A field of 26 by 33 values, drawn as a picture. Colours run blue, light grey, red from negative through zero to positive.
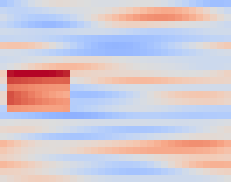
Grain: streaks across. Odd patch: higher, in the middle left. Roughest part: middle left. Ninth with the highest average: middle left.
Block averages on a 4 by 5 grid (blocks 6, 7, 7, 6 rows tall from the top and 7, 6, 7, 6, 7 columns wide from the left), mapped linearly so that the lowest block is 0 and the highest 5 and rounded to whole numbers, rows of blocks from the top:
01231
53112
41012
32234
